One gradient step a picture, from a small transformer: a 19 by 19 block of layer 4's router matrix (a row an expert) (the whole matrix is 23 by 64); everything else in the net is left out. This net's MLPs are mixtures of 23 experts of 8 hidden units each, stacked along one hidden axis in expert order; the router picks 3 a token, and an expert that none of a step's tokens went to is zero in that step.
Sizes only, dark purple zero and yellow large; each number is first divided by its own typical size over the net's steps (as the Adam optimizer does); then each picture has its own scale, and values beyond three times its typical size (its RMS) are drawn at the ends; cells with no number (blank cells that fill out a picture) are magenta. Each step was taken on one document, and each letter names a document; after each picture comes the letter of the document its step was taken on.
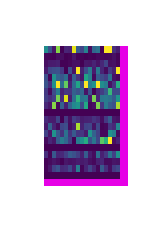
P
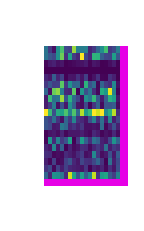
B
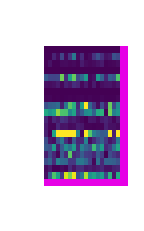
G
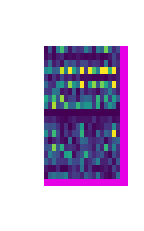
B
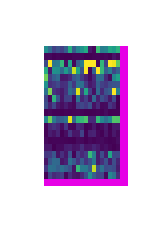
B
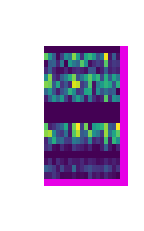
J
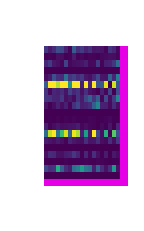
P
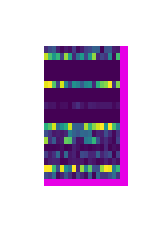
J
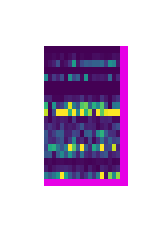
G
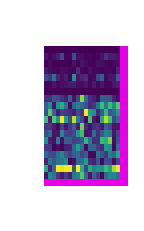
G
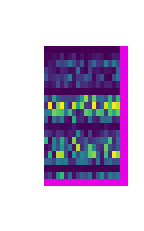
G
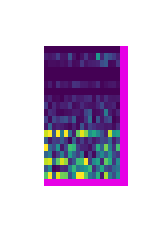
G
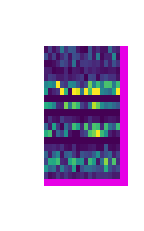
J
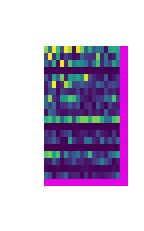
B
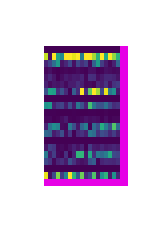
J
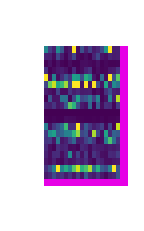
P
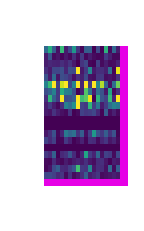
P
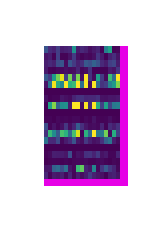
P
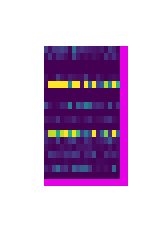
P
